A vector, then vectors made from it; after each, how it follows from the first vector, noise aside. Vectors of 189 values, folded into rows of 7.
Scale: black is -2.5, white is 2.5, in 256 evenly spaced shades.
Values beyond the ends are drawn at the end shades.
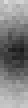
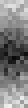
reversed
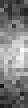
negated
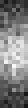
negated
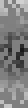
partly zeroed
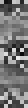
sign-scrambled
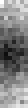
reversed
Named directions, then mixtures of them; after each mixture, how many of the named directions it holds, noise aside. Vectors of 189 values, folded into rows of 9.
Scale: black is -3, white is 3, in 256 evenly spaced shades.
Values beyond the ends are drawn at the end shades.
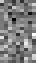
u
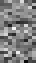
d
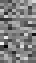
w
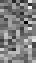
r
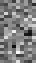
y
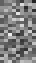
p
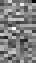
three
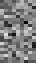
three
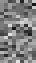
two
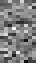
one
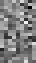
one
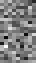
one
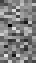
three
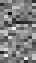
two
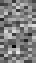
three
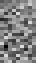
two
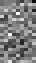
one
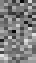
three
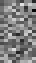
one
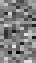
two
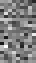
one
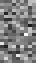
two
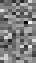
three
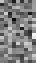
two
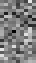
two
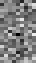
two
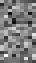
two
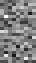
three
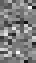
two
